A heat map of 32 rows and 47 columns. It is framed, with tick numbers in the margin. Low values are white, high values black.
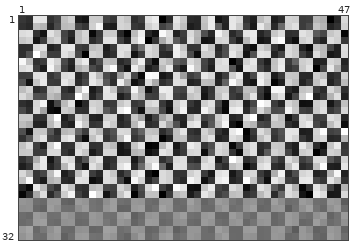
Grain: checkered. Seam: horizontal, 80% of the way down, the bottom part calmer. Average level on the scale: 50%. Mirror symmetry: none. Slope: none. Odd rows or columns: none.
